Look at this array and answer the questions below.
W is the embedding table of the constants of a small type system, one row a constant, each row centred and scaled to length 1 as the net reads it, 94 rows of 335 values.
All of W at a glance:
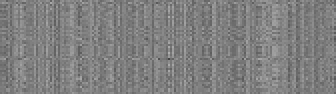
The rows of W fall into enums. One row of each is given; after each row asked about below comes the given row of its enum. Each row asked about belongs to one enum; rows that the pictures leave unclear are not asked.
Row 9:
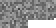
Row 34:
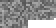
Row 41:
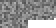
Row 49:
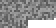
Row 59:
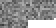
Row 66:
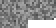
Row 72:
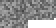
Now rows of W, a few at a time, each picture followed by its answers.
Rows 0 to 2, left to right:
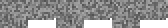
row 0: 49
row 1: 66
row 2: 9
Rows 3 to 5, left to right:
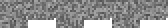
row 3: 9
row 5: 41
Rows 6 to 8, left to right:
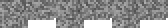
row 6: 34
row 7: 72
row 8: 72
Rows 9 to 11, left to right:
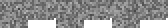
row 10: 41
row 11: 72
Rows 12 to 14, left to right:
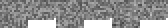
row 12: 49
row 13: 34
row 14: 59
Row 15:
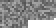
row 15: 34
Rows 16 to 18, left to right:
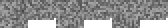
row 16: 72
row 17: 34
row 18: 49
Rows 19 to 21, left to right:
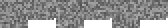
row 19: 9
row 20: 34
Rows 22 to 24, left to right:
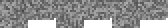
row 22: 72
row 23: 49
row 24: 34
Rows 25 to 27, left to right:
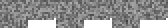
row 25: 49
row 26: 41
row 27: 66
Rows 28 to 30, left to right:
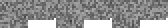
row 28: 9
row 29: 66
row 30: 49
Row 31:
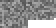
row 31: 34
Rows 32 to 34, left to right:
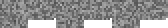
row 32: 66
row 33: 9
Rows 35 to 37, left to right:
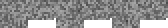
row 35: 49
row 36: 72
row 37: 66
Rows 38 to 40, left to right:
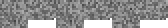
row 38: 66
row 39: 66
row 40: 9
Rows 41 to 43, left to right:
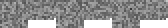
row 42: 34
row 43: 9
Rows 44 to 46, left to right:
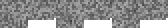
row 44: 49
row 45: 66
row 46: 72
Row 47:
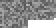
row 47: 34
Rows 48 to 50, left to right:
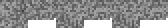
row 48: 72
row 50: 49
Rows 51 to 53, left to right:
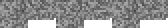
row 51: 72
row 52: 34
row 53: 72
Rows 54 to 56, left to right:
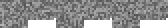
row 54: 34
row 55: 49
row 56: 9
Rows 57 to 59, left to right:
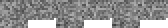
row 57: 72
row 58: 59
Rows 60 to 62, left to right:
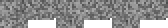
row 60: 72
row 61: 66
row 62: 66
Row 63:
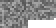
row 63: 34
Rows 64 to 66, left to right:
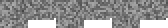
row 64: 72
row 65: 34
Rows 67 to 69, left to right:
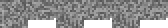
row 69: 49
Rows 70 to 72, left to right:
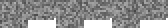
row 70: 41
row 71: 34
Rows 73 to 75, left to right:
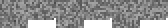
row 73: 66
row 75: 49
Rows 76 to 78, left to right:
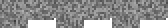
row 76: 66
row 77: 49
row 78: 66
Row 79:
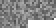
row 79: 66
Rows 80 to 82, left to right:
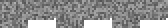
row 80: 41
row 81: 49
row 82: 9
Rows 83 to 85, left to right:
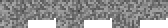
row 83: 72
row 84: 72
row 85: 49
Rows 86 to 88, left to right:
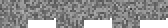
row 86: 66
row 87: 49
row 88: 9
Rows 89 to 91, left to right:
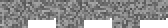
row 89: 34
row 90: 34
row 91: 9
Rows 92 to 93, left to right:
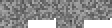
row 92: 72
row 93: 66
